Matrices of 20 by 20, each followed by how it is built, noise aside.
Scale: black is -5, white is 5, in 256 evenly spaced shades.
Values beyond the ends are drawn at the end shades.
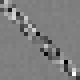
banded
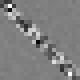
banded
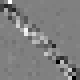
banded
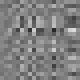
low rank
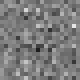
low rank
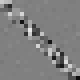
banded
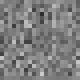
low rank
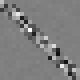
banded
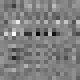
low rank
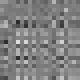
low rank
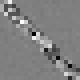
banded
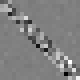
banded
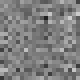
low rank
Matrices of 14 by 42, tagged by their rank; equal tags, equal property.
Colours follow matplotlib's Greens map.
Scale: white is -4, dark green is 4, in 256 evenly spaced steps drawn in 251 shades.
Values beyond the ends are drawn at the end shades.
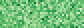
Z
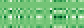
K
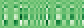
K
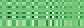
K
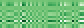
K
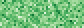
Z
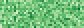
Z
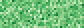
Z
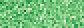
Z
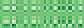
K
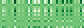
K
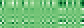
K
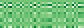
K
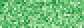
Z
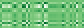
K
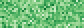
Z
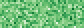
Z
